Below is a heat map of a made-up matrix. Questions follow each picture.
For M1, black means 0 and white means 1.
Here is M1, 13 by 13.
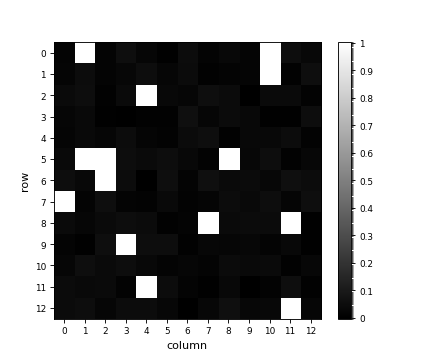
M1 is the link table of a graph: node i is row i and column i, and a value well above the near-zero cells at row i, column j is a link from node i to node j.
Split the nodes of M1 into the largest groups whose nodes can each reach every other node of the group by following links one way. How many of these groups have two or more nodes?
0
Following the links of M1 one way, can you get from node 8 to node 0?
yes
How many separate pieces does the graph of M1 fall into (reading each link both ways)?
2
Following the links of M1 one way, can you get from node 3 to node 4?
no
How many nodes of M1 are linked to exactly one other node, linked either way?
4
